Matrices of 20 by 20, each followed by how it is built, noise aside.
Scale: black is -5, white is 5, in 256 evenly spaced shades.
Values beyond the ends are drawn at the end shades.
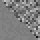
upper triangular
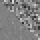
upper triangular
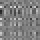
low rank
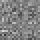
low rank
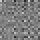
low rank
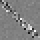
banded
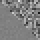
upper triangular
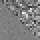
upper triangular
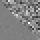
upper triangular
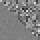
upper triangular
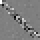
banded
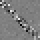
banded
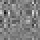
low rank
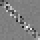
banded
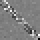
banded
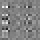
low rank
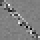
banded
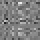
low rank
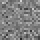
low rank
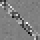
banded
